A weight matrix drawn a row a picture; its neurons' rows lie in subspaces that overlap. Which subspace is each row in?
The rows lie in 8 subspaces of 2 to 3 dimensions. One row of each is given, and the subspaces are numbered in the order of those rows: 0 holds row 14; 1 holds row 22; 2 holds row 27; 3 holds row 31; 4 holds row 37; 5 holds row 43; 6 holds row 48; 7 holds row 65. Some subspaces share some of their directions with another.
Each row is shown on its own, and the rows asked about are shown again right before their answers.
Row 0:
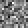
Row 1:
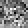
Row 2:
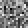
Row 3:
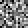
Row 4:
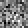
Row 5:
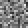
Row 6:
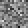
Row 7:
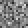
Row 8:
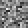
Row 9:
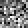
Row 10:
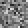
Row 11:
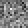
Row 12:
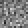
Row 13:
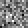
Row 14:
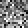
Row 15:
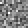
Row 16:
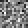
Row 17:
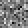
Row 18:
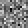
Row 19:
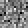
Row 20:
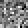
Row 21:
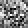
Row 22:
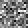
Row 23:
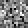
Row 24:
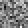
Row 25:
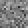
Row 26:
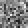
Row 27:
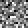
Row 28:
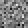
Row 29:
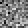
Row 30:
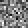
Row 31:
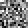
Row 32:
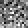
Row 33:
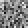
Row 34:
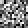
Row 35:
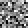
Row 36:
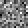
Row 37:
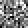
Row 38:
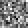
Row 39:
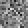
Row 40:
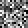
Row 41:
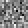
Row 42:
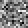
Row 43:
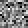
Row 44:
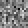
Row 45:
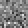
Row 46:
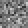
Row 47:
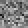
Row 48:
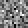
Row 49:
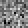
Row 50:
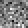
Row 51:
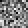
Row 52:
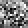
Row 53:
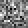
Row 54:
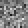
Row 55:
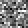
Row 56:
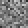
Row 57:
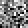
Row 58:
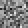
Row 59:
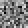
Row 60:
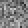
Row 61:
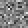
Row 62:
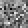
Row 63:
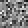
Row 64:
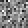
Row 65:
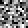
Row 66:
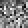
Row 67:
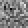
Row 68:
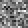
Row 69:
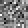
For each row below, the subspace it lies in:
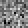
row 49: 0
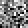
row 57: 3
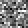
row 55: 1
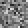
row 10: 3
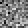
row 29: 4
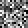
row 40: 0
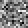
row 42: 1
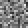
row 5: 6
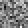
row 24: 2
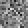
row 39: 3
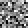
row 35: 2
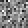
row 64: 5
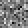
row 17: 0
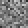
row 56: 3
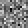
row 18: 0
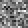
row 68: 1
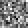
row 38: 2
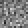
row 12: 4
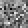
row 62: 2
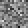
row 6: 3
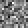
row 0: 2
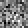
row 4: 0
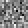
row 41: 6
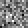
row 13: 0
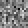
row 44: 0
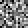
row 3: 4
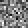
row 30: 3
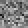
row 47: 5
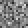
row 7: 4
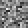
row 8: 7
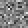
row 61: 5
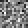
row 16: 5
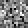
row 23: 6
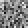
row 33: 6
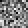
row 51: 3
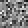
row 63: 5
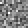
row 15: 4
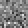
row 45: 0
